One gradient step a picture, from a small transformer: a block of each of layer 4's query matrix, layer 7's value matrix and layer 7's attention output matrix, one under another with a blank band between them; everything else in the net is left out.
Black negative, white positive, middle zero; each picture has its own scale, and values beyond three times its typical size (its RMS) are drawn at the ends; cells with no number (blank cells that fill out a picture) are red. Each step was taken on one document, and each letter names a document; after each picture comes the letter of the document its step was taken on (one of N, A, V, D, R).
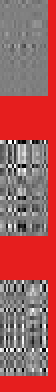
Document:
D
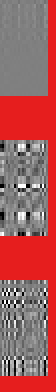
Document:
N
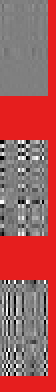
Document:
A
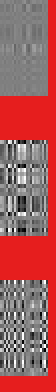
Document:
D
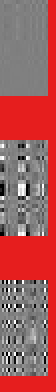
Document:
A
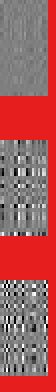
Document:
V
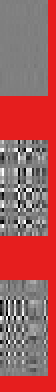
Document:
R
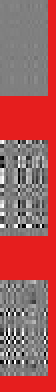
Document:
R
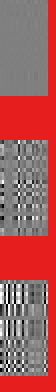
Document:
R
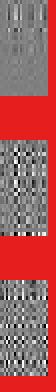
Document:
V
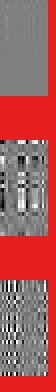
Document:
A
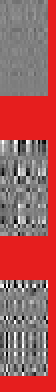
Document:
V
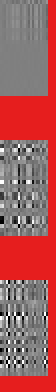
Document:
R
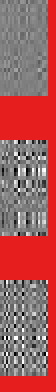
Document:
V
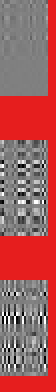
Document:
N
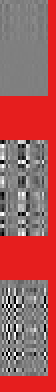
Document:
A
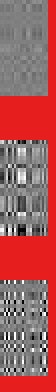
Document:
D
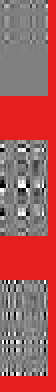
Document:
N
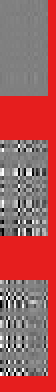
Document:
R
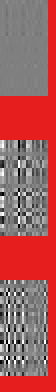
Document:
R
